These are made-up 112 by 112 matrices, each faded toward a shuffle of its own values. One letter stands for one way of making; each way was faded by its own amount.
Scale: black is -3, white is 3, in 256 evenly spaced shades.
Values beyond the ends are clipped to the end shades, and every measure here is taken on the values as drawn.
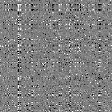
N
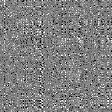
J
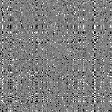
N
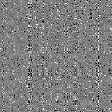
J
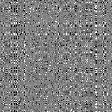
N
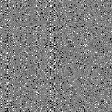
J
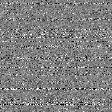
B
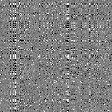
N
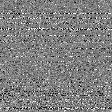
B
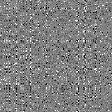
J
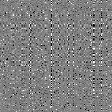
N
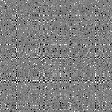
N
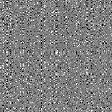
J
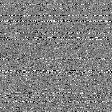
B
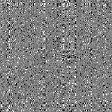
J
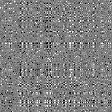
N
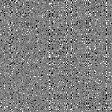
J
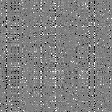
N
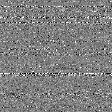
B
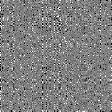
J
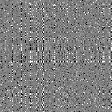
N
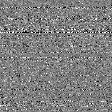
B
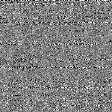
B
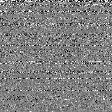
B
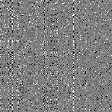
J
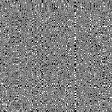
J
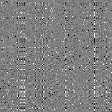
N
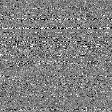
B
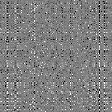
N
